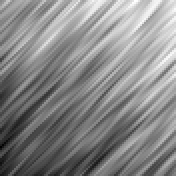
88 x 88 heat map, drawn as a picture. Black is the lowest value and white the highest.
The halves do not mirror each other. There is an overall slope up to the top right. The grain runs diagonally up to the right. The ninth with the lowest average is the bottom left. The ninth with the highest average is the top right. No row or column stands out.
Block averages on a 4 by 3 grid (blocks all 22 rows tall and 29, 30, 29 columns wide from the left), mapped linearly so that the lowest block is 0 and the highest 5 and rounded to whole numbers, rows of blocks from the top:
3 4 5
2 3 4
1 2 3
0 1 2
